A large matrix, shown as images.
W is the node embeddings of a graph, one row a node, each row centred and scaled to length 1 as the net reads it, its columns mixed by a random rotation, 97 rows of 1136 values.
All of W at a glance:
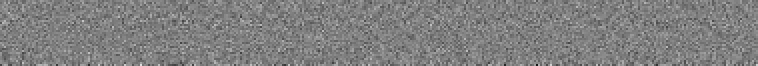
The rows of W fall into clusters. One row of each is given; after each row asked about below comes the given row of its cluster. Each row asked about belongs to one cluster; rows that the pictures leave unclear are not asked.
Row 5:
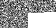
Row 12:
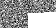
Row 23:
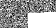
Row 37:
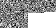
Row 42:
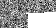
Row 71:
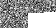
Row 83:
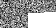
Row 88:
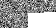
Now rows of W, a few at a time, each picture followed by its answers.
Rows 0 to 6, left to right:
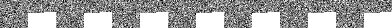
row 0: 88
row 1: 71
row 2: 37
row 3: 71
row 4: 71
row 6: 37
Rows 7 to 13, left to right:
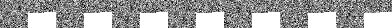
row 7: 42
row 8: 12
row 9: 42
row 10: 42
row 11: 88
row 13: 23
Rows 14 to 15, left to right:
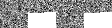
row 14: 42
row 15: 23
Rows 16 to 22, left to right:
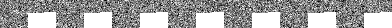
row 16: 42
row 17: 37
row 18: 88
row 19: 37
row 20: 5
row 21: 88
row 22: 83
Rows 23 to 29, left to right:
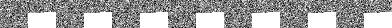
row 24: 88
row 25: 88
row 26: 83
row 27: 12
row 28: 5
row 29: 12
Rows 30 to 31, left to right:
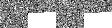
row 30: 71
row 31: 37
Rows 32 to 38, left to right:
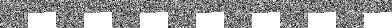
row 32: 37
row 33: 5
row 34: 5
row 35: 37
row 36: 42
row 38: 42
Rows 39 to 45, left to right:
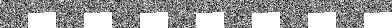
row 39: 83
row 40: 5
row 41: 83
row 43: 23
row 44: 83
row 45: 5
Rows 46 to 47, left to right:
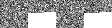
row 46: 5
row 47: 71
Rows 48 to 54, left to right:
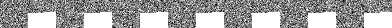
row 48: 12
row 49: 42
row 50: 37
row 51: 88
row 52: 12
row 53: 71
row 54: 83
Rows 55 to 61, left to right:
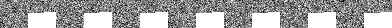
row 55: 88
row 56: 71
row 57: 71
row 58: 88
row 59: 37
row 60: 5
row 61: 83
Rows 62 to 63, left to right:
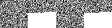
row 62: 12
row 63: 71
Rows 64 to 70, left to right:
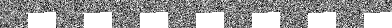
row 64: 42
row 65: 42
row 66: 5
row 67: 12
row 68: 88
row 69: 71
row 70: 37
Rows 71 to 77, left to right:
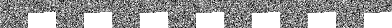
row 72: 83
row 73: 12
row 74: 83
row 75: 12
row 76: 12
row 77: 37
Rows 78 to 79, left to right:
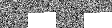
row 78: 88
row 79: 83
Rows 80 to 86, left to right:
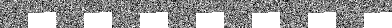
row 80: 88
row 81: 71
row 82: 42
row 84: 37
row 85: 83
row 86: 88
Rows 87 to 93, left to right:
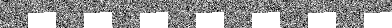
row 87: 83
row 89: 23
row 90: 42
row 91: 42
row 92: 83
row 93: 37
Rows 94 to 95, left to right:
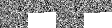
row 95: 42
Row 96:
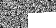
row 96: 37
